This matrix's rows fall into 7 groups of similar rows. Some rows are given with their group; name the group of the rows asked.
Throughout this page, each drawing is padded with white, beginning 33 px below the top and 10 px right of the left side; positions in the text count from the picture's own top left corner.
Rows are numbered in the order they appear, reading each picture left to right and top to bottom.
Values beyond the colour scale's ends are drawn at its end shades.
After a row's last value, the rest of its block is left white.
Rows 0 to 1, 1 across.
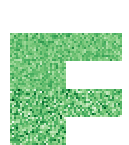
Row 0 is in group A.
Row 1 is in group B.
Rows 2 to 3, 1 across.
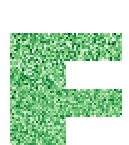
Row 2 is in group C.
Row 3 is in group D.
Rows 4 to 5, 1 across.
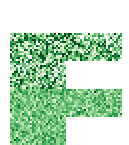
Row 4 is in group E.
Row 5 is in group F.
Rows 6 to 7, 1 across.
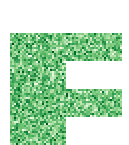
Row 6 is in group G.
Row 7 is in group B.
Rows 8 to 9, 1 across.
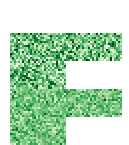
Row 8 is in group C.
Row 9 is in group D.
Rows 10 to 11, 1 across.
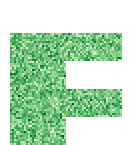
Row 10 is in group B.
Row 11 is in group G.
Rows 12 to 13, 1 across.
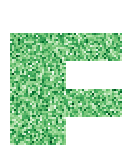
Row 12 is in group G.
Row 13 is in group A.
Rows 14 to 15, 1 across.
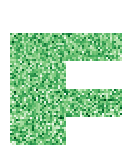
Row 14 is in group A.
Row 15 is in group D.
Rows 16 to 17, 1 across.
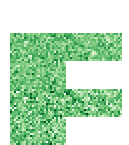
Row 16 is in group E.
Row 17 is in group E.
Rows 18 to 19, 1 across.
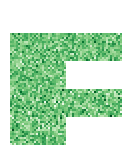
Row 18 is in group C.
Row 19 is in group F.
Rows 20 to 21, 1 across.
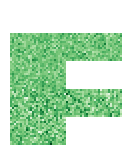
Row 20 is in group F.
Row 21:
E
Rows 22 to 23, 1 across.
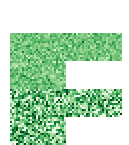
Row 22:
C
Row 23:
D
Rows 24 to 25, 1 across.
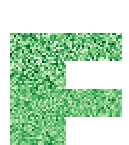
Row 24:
C
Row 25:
C
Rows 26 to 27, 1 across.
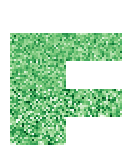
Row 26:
D
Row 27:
C
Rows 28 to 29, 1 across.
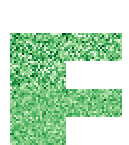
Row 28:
B
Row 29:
D
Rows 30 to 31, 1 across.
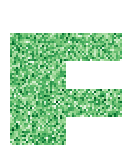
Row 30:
B
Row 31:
F
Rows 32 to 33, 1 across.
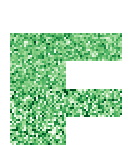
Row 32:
E
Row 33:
D
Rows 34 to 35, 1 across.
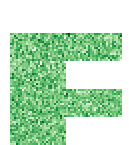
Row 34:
A
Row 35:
B
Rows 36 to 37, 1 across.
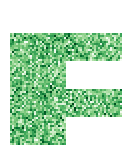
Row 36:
E
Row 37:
G
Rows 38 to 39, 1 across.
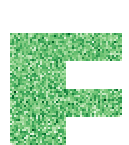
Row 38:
A
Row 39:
D
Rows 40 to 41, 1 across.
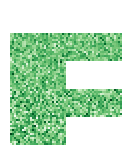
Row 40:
F
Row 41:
D
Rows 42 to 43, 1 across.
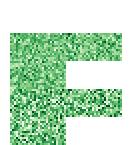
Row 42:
C
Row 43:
F
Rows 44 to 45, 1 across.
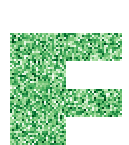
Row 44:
D
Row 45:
F
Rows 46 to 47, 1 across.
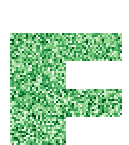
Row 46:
G
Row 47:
D
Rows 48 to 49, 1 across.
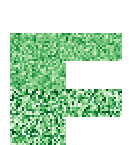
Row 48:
B
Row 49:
A
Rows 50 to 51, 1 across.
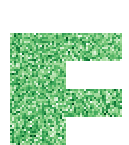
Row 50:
B
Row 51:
G
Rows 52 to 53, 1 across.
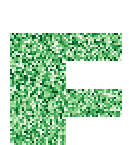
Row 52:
G
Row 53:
A
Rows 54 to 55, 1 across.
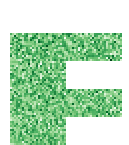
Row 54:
A
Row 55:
A
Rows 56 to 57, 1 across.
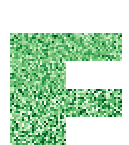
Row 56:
A
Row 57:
F
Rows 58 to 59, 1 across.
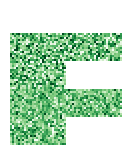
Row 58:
C
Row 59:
G
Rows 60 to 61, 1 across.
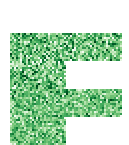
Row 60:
C
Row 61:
D
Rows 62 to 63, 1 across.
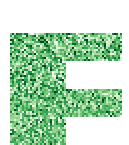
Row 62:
G
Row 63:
A
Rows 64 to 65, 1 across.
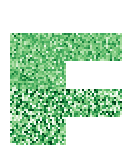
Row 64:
C
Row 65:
A
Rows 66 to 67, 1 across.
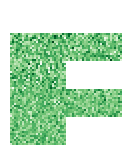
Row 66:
A
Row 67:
F
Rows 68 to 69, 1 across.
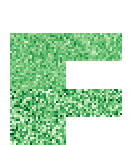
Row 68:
E
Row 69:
D
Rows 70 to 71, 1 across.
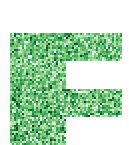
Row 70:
E
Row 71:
B
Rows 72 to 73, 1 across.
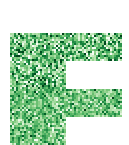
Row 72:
F
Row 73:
G
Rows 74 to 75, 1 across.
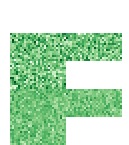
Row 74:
D
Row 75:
G
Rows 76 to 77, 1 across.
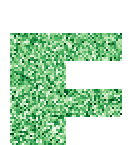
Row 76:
C
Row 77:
D
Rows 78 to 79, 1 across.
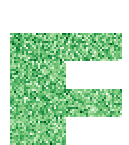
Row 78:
B
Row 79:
E
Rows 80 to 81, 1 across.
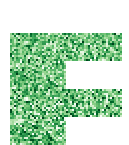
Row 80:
C
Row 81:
C
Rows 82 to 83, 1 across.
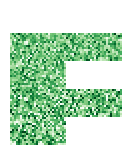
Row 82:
C
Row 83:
C
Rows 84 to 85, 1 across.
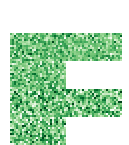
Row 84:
A
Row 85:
A
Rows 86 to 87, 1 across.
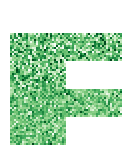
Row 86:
F
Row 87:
E
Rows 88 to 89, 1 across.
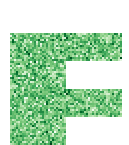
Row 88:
D
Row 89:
E
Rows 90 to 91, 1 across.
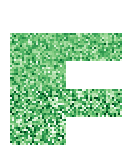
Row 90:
D
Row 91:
G
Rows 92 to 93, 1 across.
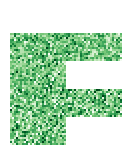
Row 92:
E
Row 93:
F
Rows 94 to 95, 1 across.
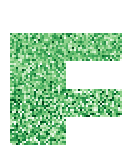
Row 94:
A
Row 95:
B
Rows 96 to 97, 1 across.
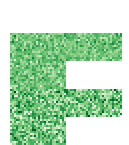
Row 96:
D
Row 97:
D
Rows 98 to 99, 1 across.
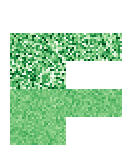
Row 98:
G
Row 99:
C
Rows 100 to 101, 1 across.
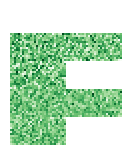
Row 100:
B
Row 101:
A
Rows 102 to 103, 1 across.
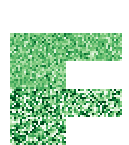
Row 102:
E
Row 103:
B
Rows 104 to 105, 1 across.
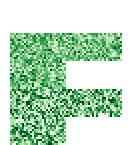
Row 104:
G
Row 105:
C
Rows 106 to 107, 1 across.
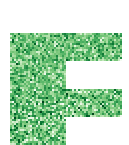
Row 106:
D
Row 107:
B
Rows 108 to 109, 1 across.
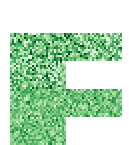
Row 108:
E
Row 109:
C
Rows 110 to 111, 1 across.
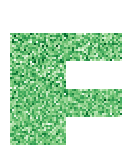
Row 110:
D
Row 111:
D
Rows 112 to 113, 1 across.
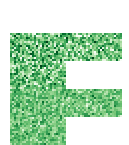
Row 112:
B
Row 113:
B
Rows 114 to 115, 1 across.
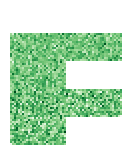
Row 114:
F
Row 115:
B
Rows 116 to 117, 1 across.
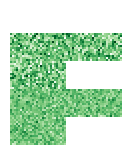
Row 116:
A
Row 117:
C
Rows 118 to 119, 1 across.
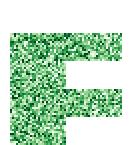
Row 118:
E
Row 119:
D
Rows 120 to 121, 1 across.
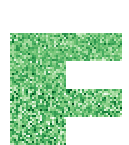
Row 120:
D
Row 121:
A
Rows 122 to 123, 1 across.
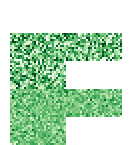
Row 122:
D
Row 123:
D
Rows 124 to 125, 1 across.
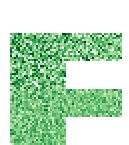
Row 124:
B
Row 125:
A
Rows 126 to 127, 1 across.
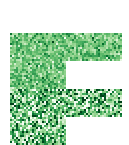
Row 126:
A
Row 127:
F
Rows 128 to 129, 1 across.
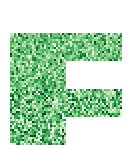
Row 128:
F
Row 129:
G
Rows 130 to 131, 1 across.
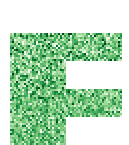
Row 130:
F
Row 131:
A
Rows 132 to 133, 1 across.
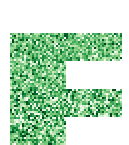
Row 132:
D
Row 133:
C
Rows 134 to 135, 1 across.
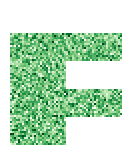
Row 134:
A
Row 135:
D
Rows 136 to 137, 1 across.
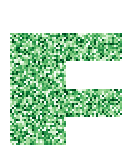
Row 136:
D
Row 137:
D
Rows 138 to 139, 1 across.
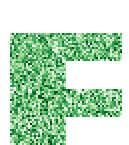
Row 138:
G
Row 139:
A
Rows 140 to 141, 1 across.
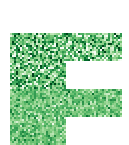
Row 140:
B
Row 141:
C
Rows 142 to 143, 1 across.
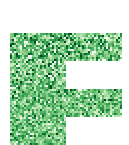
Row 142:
E
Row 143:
D
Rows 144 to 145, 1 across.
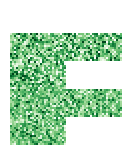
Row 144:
C
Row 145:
C
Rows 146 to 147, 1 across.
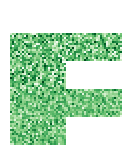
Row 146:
G
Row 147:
A
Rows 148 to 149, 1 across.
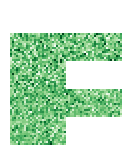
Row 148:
F
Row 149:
E
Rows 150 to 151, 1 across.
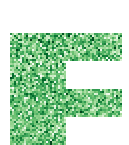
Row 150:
A
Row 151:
E
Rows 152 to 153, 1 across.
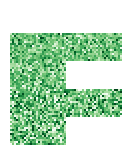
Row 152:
G
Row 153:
D
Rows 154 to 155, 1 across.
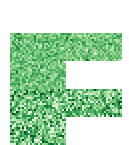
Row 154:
B
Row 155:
G
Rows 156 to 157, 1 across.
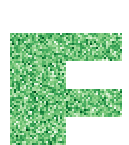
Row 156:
G
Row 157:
E
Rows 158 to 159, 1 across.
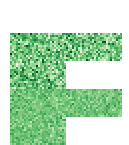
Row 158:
C
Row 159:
G
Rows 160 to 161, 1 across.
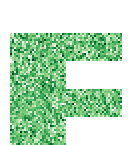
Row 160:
F
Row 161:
G
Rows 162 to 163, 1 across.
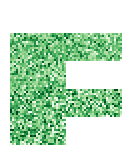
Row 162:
E
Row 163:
G
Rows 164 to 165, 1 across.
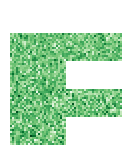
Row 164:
F
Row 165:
G
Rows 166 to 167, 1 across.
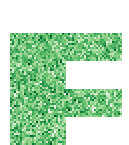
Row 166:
G
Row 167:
E
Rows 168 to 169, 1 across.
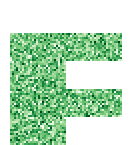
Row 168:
F
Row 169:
B
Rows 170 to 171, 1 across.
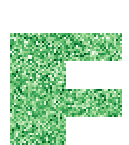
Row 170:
E
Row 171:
F
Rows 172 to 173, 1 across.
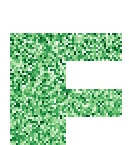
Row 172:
G
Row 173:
B
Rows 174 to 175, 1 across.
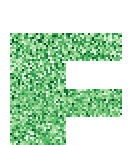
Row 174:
A
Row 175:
D
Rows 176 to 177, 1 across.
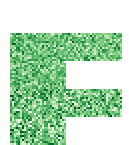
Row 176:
B
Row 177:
G
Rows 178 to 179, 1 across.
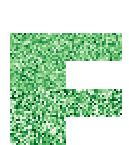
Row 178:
C
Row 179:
D
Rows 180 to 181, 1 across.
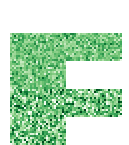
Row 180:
D
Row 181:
F
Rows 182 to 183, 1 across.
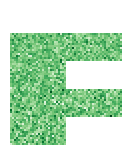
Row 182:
G
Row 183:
F
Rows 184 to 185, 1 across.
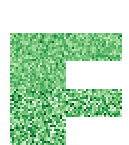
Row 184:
A
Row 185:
G
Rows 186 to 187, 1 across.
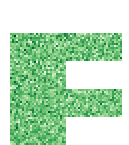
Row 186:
D
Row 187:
B
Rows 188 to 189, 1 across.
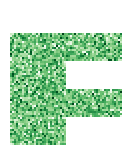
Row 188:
F
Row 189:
A
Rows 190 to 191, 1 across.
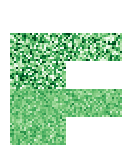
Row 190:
C
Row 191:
G
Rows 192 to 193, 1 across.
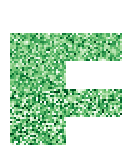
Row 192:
C
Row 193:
D
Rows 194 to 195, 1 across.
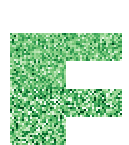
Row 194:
D
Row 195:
F
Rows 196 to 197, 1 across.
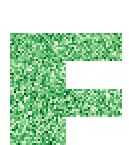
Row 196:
G
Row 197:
E
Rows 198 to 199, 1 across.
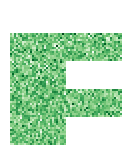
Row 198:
F
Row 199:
A
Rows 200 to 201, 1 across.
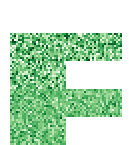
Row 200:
D
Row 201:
G
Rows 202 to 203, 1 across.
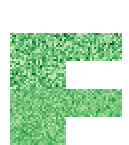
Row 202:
D
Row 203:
C
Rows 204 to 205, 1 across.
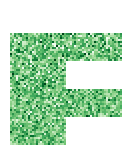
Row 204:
F
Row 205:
C
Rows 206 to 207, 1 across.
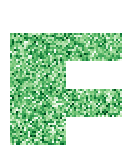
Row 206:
E
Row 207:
G
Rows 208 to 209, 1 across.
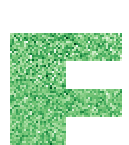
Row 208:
E
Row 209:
E
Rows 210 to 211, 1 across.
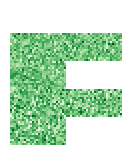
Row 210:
C
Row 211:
F
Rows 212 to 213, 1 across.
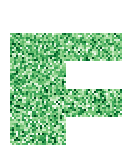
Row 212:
B
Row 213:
F
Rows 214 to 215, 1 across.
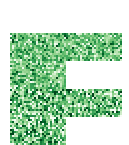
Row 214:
D
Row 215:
A
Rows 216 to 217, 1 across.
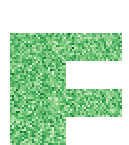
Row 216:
G
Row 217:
G
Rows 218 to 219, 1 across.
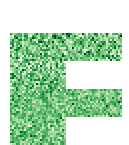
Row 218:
A
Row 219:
G
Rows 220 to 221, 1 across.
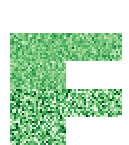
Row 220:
A
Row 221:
B
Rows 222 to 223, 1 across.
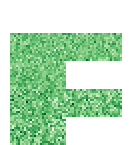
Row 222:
C
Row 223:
G
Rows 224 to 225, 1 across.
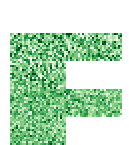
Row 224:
A
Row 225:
E
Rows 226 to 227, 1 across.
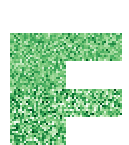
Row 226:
C
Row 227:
B
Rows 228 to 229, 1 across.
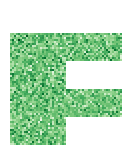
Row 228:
G
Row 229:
A
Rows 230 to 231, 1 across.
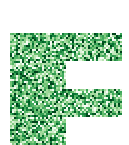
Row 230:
C
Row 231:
B
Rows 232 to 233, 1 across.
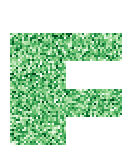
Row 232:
A
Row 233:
D
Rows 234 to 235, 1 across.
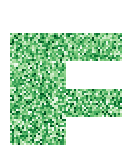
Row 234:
A
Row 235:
G
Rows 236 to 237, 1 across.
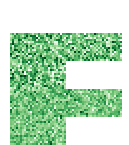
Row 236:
G
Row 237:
E
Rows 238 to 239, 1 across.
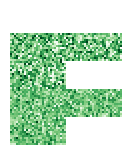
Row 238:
G
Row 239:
C
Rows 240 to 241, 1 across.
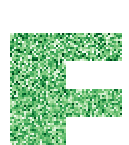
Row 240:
F
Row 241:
D
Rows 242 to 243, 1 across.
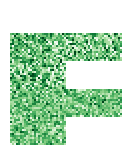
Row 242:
G
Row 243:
D
